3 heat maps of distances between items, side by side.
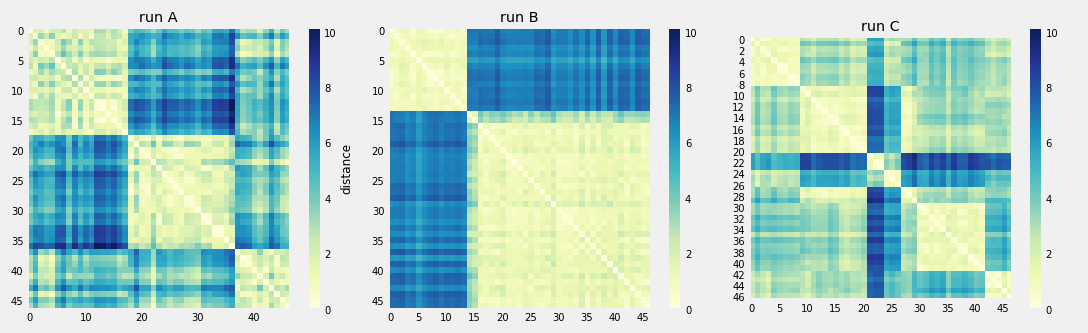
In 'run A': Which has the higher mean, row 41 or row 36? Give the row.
36
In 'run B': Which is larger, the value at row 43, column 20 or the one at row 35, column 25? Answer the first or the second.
the first
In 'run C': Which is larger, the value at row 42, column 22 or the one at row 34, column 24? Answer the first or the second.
the first
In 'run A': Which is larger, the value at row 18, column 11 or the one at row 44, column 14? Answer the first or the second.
the first
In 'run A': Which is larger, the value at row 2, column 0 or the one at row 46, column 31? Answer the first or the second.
the second
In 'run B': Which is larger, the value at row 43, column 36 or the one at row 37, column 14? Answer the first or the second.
the second
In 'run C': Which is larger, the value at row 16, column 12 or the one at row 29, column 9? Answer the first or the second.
the second
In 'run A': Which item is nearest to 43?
37
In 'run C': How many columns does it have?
47
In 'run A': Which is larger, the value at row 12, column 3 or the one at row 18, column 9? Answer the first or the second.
the second
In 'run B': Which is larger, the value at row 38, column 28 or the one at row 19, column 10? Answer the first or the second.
the second
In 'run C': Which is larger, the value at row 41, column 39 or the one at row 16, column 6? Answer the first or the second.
the second
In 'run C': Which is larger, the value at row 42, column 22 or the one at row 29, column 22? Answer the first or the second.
the second
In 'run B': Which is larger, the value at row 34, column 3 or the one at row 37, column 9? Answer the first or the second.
the second
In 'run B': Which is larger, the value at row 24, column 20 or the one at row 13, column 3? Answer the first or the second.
the first
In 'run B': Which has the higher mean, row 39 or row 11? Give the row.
11
